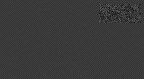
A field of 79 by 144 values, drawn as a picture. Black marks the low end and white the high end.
The top right is the roughest part. On average the colour sits 20% of the way up the scale. An odd patch, rougher than its surroundings, sits in the top right. No row or column stands out. The field is checkered.
